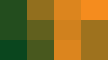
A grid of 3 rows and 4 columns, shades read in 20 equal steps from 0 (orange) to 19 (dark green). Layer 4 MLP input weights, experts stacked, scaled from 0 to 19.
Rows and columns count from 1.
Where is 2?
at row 1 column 3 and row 3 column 3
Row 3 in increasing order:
2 7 14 19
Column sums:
53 34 7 14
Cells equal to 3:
1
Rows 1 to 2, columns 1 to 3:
17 8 2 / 17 12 3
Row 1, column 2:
8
